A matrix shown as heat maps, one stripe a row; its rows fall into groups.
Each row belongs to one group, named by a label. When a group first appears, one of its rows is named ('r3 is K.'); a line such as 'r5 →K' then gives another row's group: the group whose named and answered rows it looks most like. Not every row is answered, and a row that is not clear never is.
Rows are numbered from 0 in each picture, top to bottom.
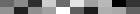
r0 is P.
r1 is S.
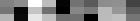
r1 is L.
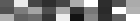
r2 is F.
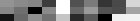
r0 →F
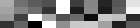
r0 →F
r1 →F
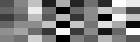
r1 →L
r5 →L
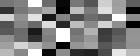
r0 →L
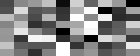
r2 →P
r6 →F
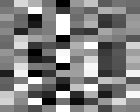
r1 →L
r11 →L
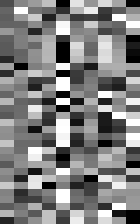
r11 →F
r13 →L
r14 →F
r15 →L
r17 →F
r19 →F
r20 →F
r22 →L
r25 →S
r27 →S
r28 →S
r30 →P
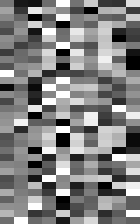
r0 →F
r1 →S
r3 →L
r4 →P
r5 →P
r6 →S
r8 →P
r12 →P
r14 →P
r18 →S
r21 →P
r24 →F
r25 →P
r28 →L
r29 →L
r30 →F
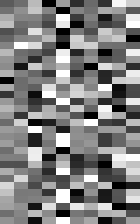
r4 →L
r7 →F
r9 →S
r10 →F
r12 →P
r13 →P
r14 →F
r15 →P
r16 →S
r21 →L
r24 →F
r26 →P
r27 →F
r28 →F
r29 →P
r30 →L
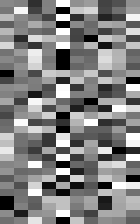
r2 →F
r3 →L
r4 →F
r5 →S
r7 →L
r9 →L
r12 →F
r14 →S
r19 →F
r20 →F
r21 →P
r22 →F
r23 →L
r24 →S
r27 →L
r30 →S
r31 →L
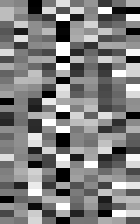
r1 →P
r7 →F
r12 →F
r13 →F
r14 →P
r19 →L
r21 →P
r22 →F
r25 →L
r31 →L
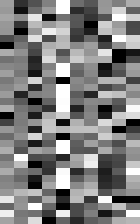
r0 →S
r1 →S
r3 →S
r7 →P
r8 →P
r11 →L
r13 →S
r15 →F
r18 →P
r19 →L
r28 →P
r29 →L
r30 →F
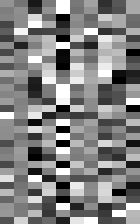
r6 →S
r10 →P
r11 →P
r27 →P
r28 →L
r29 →F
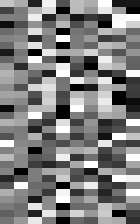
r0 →P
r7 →P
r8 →L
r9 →S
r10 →F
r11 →P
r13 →P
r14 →P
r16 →L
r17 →F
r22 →F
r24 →S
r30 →P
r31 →L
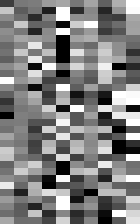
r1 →F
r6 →L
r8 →L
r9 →P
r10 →L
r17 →F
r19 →F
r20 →P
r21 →P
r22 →F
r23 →L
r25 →F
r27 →S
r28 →F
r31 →F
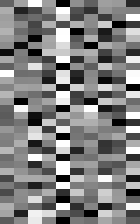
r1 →S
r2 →F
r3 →P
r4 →F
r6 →S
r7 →P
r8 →F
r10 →F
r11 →F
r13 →F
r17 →P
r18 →F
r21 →F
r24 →F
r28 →L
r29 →F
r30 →S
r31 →L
